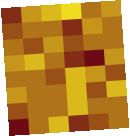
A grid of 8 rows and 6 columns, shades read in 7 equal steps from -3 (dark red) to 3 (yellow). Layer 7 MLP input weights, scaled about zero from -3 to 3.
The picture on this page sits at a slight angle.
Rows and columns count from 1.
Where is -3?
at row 4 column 5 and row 8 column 1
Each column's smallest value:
-3 -1 -1 -2 -3 -1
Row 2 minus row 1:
1 -1 -2 -5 1 -1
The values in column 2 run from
-1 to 2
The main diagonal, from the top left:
-2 0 1 -2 1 2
